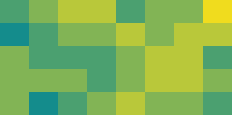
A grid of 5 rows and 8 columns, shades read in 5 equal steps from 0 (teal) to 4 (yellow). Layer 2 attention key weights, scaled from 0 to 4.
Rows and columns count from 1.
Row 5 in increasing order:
0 1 1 2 2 2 2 3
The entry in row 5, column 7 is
2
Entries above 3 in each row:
1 0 0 0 0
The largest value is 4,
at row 1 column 8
